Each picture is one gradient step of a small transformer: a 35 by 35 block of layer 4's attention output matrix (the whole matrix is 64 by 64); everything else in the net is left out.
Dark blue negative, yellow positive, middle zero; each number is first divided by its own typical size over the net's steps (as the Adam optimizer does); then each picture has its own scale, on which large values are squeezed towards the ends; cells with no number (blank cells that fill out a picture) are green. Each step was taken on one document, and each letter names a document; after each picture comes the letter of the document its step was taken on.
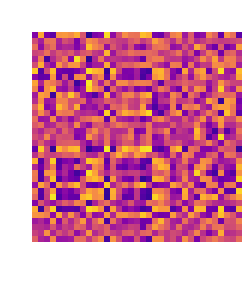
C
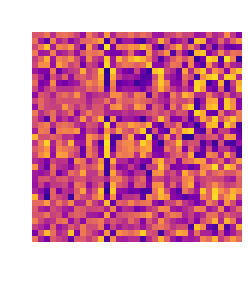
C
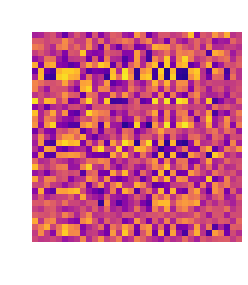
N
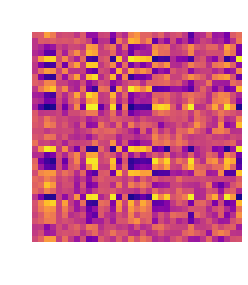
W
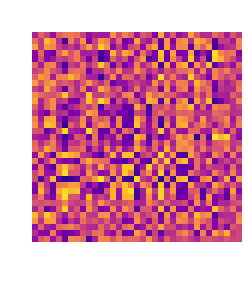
N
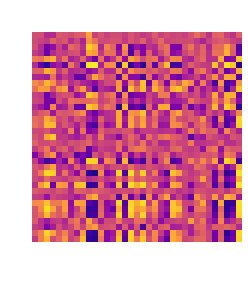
W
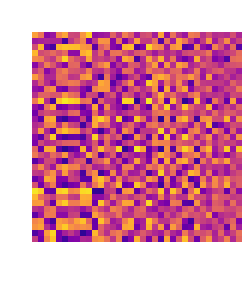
N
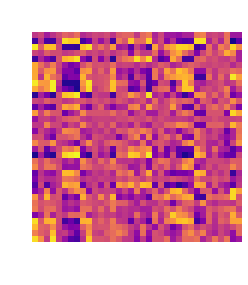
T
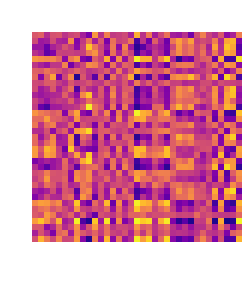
W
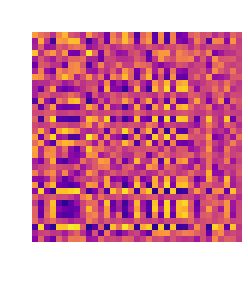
N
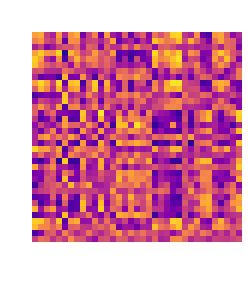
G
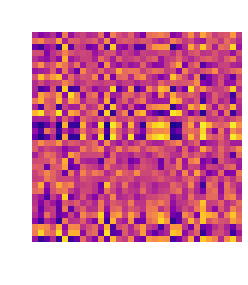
C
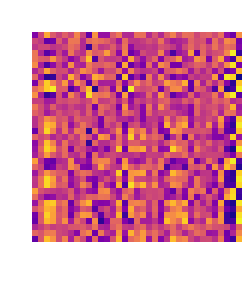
W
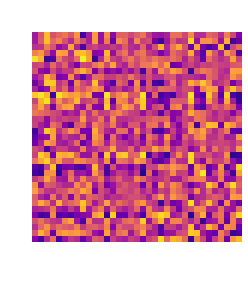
C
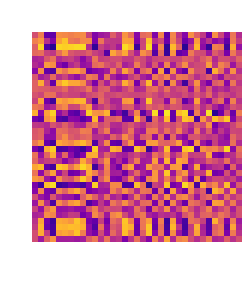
N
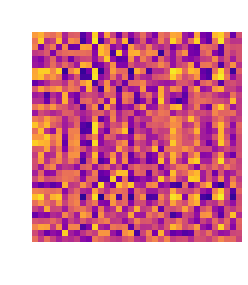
G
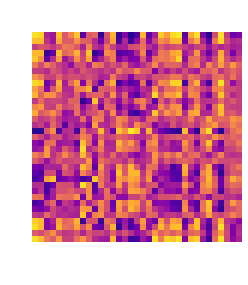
G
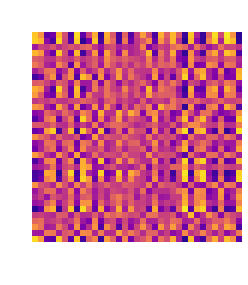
G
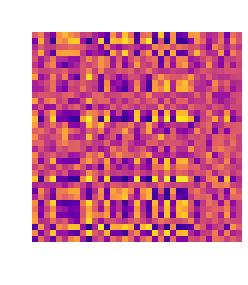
N
